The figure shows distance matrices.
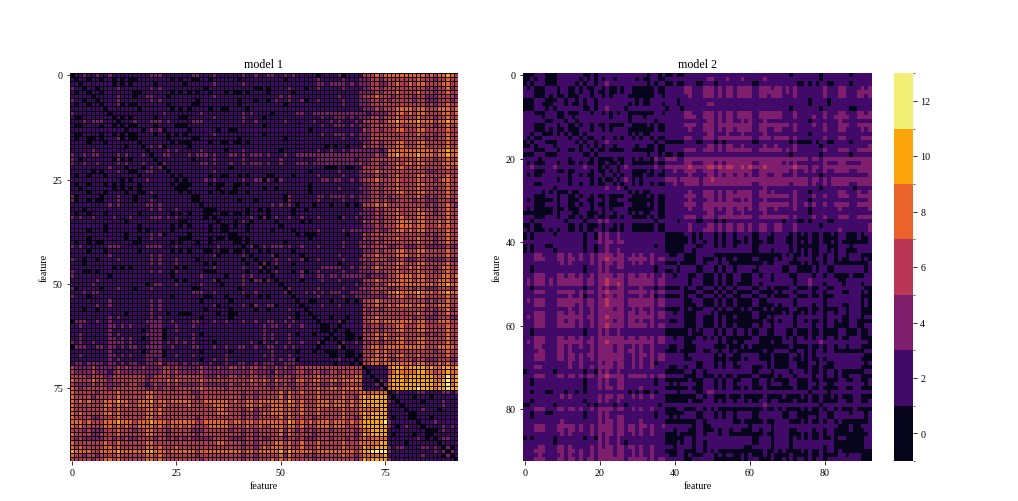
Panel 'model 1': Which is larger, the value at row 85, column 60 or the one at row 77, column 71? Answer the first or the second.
the second
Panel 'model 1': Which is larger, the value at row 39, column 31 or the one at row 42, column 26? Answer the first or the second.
the first
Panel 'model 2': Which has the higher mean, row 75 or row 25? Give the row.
25
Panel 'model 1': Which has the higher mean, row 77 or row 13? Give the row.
77
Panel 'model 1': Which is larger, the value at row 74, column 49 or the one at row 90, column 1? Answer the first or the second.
the second
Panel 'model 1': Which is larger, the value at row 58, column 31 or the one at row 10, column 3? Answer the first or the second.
the second
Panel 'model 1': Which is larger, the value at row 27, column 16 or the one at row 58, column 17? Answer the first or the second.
the second
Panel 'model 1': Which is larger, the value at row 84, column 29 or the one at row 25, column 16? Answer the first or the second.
the first
